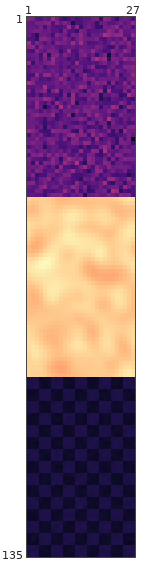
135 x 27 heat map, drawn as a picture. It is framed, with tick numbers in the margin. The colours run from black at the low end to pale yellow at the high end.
It is made of 3 by 1 panels. Panel 1,1: low, fine-grained. Panel 2,1: very high, blotchy, faint in contrast. Panel 3,1: very low, checkered, faint in contrast.
